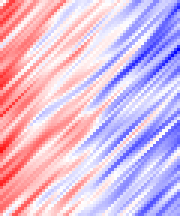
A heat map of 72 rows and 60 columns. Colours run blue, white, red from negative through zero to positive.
Slope: up to the left. Odd rows or columns: none. Histogram: bell-shaped. Lone odd cells: none. Grain: diagonal, up to the right.
